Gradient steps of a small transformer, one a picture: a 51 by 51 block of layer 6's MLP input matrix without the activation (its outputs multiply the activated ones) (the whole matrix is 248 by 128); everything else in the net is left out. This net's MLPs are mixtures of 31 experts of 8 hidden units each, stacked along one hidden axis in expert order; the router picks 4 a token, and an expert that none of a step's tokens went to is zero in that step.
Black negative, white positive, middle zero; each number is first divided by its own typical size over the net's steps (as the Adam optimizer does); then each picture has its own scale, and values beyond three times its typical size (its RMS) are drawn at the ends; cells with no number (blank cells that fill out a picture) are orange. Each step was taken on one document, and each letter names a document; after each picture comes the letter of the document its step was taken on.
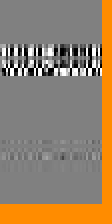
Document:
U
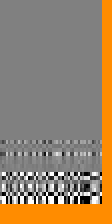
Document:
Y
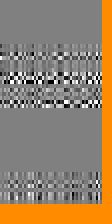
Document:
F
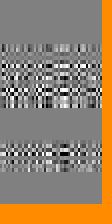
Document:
F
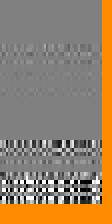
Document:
Y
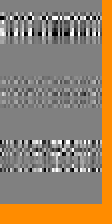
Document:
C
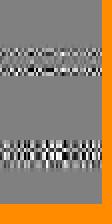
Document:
U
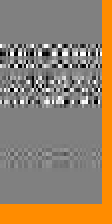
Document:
F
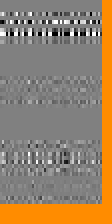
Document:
C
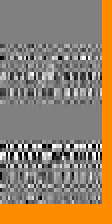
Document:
U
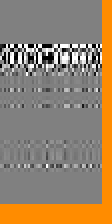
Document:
U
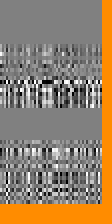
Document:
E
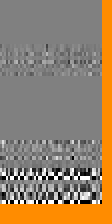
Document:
Y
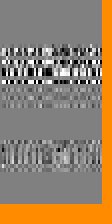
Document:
U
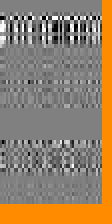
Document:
C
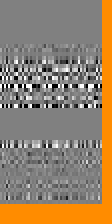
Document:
E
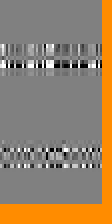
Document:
U
